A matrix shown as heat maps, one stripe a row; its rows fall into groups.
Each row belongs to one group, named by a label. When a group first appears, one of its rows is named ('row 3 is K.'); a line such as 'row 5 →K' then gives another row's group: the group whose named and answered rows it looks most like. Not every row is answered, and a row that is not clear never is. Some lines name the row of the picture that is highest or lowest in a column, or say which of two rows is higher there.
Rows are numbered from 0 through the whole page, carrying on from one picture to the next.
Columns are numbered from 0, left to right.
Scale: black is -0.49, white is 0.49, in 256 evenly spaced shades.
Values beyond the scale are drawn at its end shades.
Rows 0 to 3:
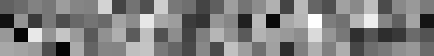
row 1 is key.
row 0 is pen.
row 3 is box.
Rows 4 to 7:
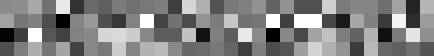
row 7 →key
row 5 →box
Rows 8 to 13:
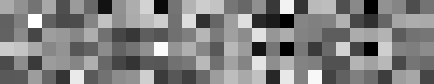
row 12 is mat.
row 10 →mat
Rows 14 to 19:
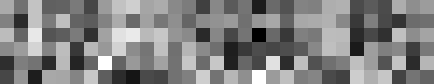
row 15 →key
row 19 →mat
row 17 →key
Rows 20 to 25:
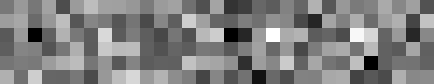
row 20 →key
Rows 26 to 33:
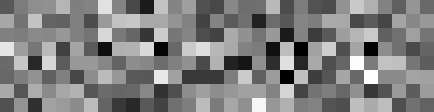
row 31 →pen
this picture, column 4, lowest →29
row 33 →mat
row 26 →pen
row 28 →pen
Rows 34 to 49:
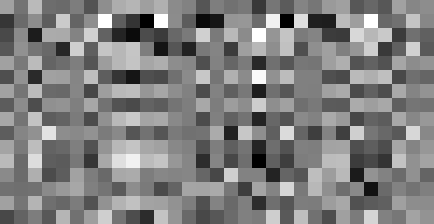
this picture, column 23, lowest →35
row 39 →mat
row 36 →mat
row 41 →mat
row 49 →pen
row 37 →box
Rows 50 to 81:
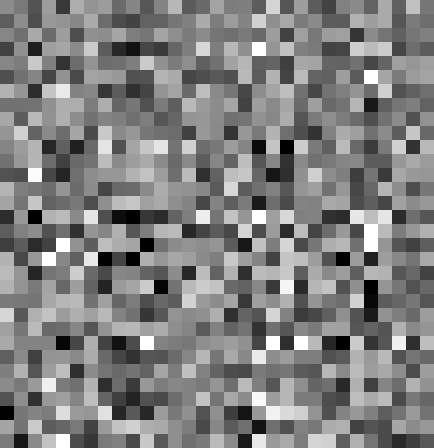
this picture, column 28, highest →74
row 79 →pen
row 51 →mat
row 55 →pen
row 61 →box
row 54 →box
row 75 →mat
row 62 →box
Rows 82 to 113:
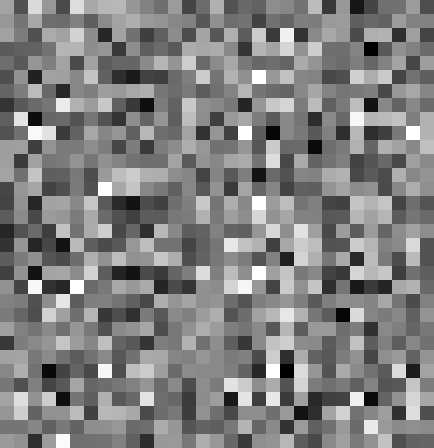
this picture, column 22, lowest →92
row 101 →mat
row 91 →box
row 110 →box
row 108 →box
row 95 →box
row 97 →mat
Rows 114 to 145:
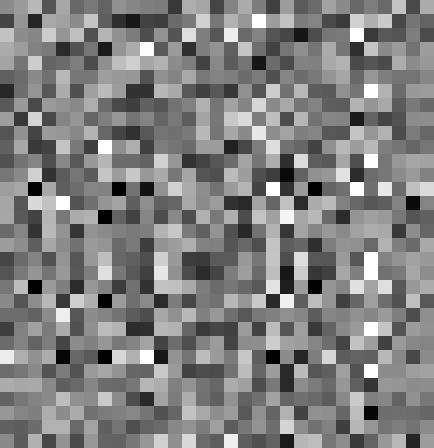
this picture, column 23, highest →139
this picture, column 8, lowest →127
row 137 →pen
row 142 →pen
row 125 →pen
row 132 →pen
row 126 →box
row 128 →key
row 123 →mat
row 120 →pen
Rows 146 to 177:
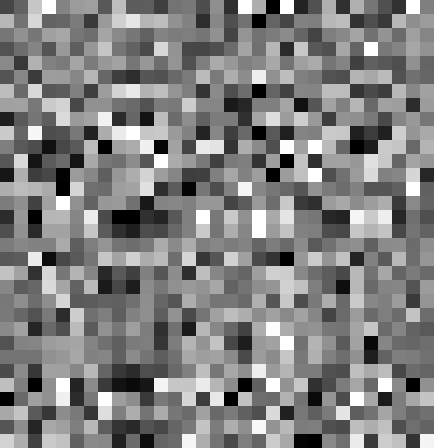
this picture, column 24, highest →175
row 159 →box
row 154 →pen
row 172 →mat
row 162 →mat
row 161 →mat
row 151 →mat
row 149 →pen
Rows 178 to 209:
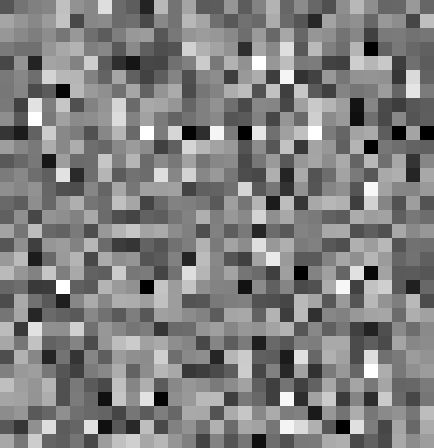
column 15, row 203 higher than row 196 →No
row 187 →key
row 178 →pen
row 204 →pen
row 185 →key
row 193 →mat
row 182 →mat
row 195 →mat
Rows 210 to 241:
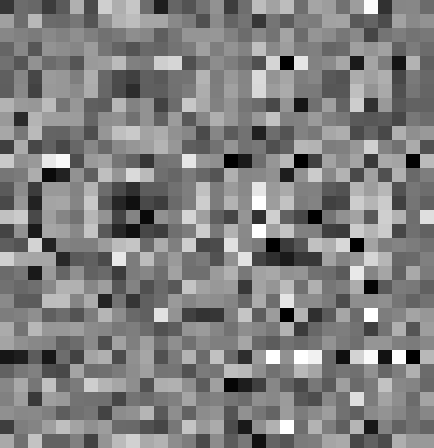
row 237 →key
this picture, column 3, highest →221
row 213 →mat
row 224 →mat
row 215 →mat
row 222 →box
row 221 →key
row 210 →box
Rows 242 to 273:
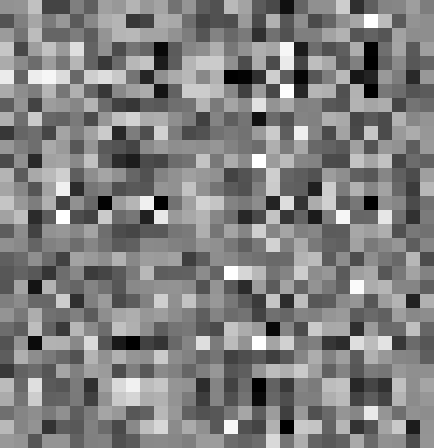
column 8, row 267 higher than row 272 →Yes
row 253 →mat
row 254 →key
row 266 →mat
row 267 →key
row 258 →mat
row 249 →mat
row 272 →box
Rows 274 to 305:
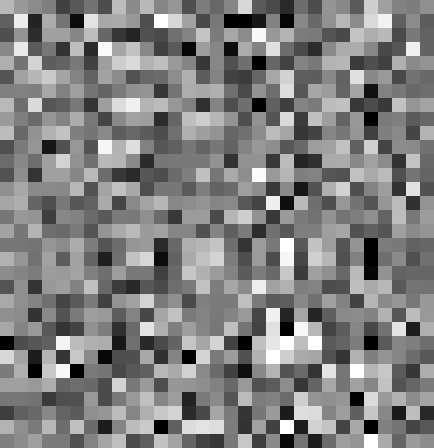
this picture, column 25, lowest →302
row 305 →pen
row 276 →mat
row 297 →box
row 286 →mat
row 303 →key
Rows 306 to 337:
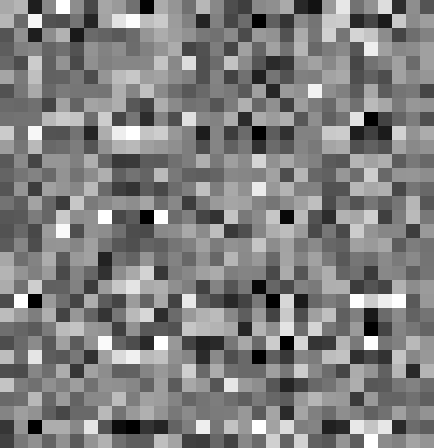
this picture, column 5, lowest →308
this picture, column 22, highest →312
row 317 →mat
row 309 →pen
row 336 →mat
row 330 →pen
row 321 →pen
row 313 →pen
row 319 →mat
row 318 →pen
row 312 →key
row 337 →pen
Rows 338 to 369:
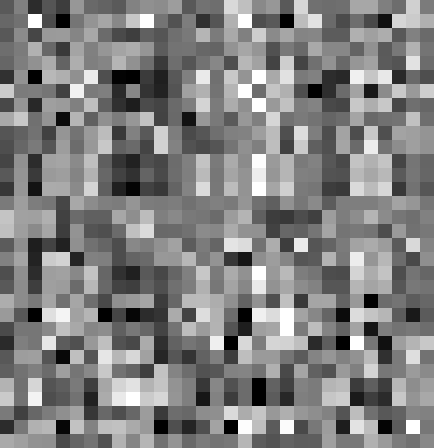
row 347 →pen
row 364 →pen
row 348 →pen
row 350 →mat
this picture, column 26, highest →348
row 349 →mat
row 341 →box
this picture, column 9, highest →366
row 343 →mat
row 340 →mat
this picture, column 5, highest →344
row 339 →box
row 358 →mat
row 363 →box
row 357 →mat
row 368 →box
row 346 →box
